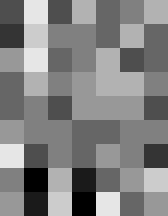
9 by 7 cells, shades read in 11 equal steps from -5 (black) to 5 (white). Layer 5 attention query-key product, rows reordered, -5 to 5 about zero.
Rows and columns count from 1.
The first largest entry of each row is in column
2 2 2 2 4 1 1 7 5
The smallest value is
-5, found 2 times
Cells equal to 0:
14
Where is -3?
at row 2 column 1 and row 7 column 7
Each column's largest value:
4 4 3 2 4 2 3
